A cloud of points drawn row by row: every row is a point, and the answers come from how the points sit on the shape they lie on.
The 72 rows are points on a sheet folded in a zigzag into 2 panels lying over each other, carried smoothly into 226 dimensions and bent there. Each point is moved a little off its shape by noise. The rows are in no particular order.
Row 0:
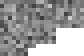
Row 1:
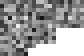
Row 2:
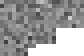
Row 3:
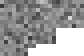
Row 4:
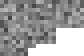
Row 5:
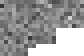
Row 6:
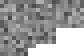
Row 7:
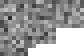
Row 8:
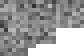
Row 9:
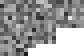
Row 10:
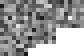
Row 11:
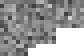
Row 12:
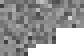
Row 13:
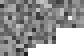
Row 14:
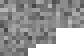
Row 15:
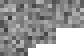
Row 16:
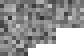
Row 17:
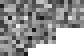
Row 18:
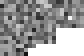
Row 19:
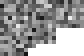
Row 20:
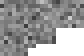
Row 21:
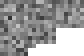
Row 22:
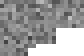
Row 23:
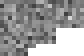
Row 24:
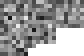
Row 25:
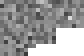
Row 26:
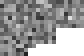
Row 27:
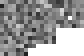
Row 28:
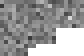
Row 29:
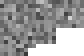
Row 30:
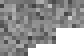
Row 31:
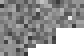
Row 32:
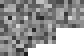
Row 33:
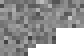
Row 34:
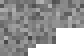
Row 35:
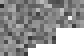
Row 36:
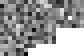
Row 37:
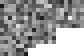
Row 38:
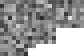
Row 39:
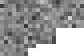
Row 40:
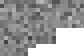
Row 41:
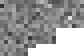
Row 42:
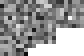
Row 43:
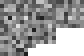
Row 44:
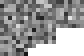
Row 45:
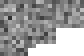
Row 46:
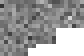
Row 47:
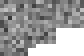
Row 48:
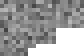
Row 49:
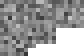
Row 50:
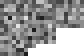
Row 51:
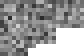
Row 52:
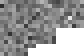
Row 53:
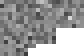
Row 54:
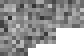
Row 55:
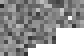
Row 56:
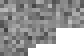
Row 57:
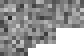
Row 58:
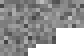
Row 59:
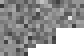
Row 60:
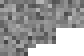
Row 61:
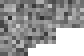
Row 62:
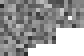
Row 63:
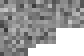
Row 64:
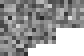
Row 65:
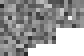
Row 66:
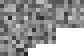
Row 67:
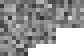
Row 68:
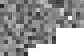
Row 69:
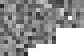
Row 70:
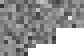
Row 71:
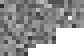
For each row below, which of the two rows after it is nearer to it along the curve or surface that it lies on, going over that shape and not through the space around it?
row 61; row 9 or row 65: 65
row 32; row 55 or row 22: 22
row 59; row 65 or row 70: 70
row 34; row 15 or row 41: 15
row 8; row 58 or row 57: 57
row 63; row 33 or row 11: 33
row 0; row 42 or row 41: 41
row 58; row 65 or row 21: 21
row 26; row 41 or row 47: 47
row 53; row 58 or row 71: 58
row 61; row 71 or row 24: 71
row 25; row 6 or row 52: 6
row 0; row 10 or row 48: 10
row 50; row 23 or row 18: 18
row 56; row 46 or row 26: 26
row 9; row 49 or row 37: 49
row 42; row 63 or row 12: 12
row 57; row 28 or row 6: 6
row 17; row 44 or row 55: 44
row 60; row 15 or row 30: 15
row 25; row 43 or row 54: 43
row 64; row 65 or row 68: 65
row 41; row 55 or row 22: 55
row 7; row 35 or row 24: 24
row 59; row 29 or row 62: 29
